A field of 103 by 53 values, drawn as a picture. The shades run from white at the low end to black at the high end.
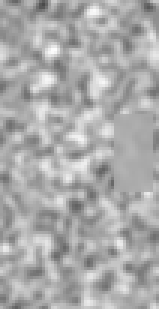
Slope: none. Mirror symmetry: none. Grain: blotchy. Odd patch: calmer, in the middle right. Calmest part: middle right.
